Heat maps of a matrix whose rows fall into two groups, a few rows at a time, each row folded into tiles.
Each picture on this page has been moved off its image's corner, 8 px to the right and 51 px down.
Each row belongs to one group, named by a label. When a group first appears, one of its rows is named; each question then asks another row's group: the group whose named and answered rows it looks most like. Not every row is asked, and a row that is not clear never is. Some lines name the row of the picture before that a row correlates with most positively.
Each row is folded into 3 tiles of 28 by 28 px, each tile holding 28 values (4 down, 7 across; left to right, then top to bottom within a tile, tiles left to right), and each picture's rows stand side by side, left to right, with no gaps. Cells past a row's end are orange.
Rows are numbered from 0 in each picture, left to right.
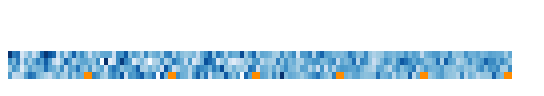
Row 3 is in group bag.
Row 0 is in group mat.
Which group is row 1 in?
mat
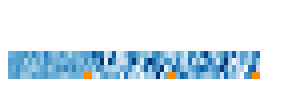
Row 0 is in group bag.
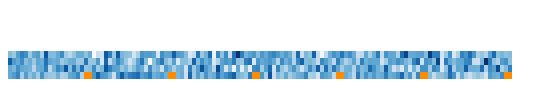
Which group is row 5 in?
mat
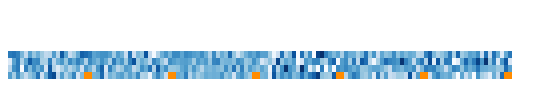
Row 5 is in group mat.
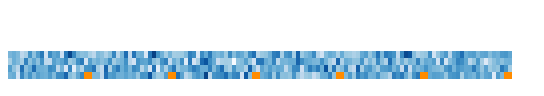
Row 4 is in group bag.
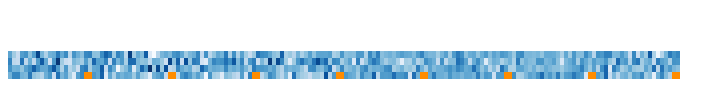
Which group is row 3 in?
mat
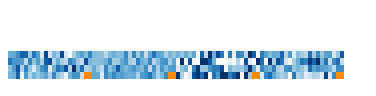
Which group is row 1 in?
bag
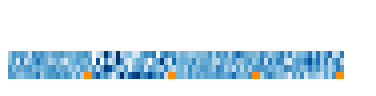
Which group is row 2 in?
bag
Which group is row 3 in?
mat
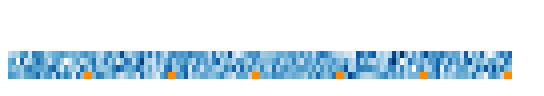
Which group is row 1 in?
mat
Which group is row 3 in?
bag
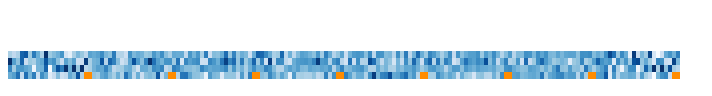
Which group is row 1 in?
mat
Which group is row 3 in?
mat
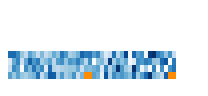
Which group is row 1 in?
bag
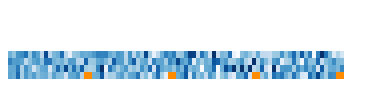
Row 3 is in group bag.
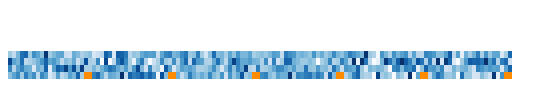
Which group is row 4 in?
mat
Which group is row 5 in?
mat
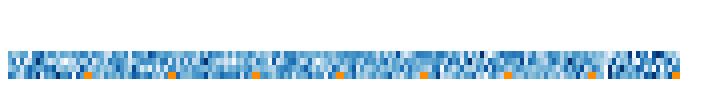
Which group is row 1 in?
bag
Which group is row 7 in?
bag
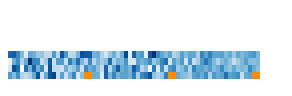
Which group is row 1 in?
bag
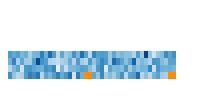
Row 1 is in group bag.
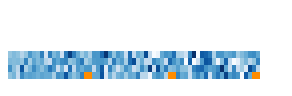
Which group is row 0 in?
bag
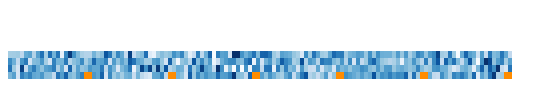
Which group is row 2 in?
bag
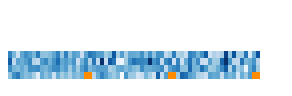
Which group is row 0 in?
mat
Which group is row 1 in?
mat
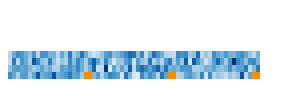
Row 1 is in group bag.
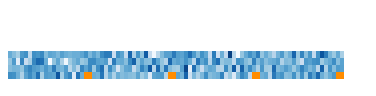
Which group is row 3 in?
bag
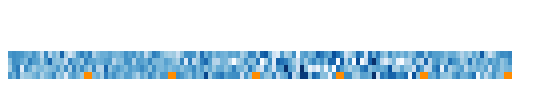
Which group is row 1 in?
bag
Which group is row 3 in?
bag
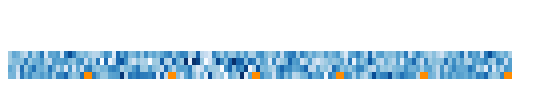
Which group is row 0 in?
bag
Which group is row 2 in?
mat
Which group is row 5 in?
bag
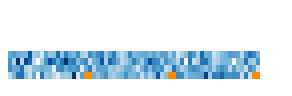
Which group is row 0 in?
mat
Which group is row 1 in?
mat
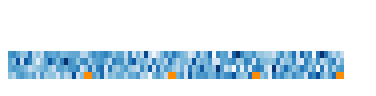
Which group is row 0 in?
mat
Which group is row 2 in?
bag
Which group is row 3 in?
bag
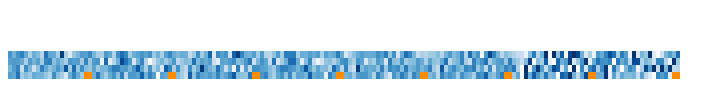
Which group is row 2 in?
bag
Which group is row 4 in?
bag
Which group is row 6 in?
bag
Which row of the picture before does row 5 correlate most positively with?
3
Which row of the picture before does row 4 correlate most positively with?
3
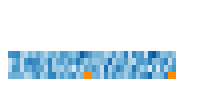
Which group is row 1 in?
bag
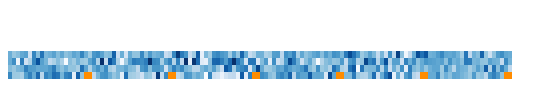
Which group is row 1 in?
mat
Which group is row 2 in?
mat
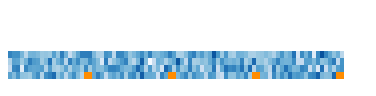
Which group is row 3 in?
bag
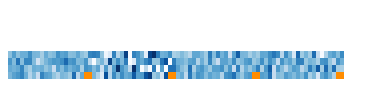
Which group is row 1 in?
bag
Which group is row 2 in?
bag
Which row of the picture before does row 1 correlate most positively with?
3
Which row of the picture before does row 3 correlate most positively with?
0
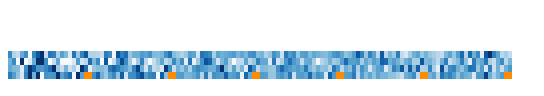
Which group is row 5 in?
bag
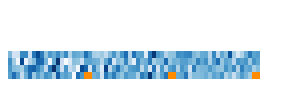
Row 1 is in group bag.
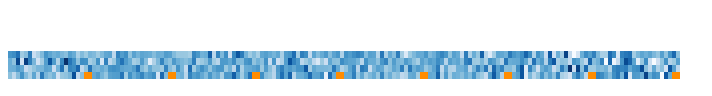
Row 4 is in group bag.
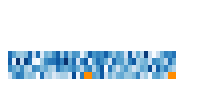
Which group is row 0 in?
mat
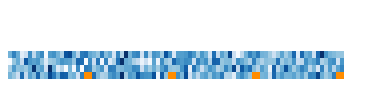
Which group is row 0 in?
bag
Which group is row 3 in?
bag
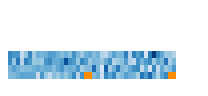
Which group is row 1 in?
bag
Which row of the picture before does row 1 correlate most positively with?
3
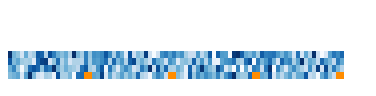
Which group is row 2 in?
bag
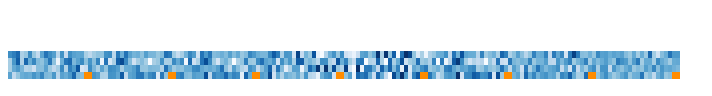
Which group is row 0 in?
mat
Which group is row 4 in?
bag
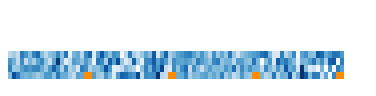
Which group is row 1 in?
mat
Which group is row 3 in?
bag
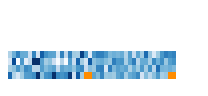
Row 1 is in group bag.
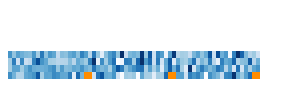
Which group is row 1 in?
mat
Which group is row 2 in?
bag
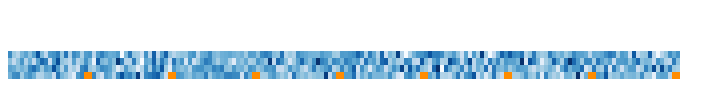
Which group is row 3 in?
mat
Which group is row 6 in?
mat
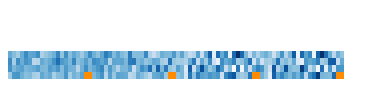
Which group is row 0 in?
mat
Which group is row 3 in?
bag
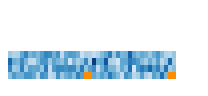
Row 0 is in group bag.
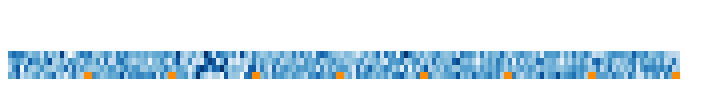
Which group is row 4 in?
bag
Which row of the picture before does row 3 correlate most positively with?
0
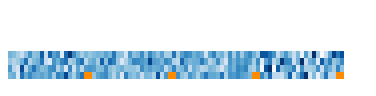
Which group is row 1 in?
mat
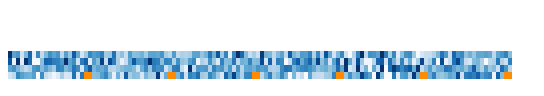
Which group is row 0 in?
mat
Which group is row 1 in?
mat
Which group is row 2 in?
bag
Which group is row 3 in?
mat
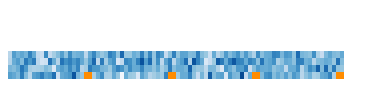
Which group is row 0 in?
mat
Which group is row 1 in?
mat
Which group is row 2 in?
mat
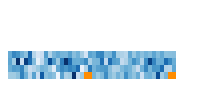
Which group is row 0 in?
mat
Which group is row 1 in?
mat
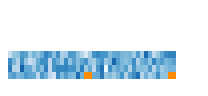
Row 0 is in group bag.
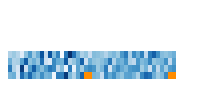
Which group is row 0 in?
bag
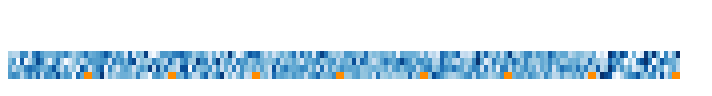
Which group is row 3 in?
bag
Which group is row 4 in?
mat
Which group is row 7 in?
mat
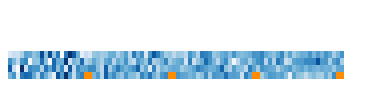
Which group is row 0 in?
bag
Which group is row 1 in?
bag
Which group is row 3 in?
mat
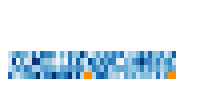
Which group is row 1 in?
mat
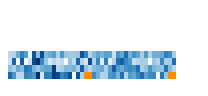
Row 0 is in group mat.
